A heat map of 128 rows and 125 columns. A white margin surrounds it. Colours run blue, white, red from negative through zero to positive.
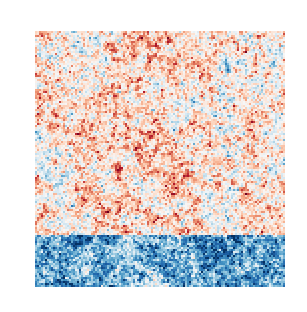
On average the colour sits 50% of the way up the scale. The texture is blotchy. There are no regular stripes. A horizontal seam about 80% of the way down splits the table, and the top part is higher.
